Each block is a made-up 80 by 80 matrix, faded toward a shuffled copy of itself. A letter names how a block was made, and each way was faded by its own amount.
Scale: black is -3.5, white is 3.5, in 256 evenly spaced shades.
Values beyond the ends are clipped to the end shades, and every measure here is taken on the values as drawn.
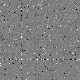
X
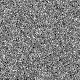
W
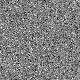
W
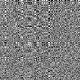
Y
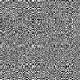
Y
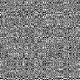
Y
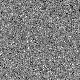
W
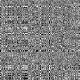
Y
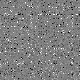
X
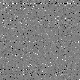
X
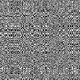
Y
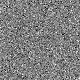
W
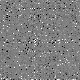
X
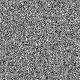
W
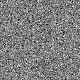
W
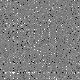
X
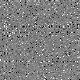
X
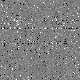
X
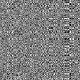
Y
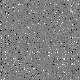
X
